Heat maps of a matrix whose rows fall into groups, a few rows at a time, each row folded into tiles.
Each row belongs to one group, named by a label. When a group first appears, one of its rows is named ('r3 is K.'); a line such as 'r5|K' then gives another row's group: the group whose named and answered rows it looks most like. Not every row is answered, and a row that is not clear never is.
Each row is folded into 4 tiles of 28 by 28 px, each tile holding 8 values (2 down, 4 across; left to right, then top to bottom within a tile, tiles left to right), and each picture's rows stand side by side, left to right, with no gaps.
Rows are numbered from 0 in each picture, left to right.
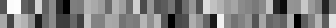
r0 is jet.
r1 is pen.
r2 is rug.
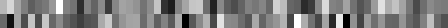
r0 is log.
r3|log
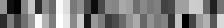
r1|rug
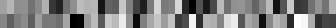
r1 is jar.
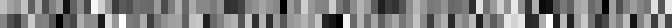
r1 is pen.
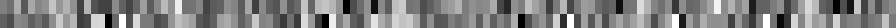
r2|pen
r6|log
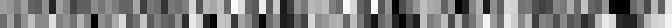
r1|pen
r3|jet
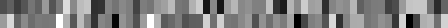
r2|rug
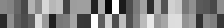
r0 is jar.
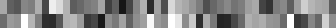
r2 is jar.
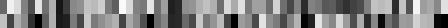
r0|jet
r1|jet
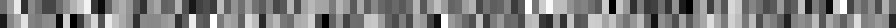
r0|rug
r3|pen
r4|pen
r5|jar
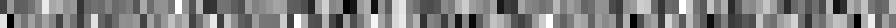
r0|log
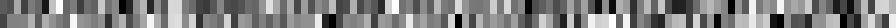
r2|log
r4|log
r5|jar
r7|pen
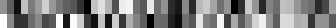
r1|jet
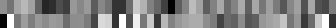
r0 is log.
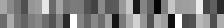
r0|jar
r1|rug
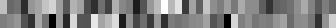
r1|log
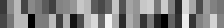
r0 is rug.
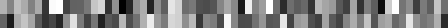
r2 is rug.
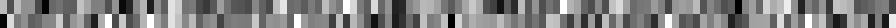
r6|pen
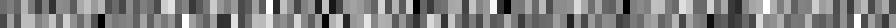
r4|rug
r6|jet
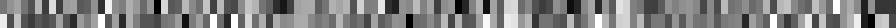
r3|rug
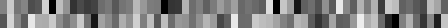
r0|jar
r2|jar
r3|pen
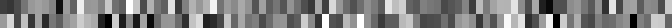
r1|pen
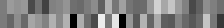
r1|log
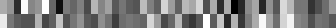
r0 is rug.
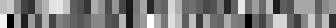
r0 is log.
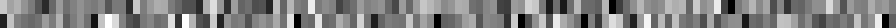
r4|rug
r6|rug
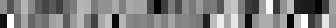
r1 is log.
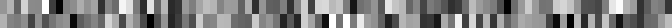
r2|pen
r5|log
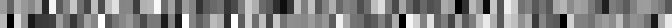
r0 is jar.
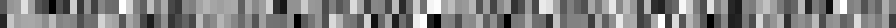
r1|jet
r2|rug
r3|pen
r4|pen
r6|jet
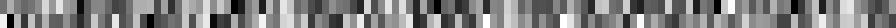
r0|log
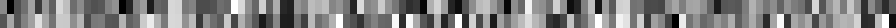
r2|jet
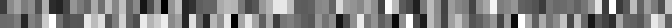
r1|jar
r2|log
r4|jar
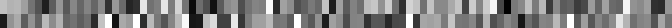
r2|jar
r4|rug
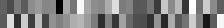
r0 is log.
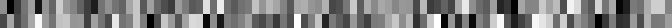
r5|jet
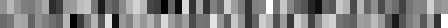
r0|rug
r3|pen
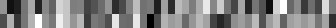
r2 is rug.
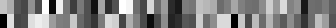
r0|jar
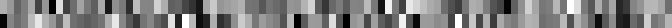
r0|jar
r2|rug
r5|jet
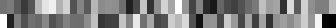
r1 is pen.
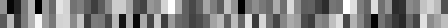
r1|log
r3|jet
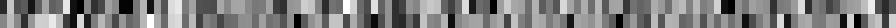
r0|jar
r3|jet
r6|rug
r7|rug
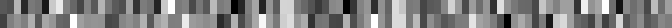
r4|pen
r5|rug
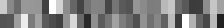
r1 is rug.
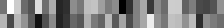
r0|jet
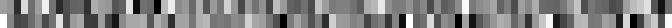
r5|rug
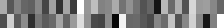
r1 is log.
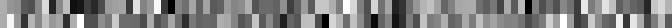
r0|jar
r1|rug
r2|pen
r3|jet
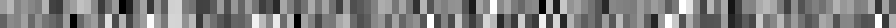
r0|rug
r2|jar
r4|jar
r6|jet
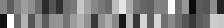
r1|log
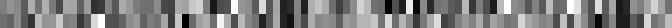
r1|rug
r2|jet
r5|jet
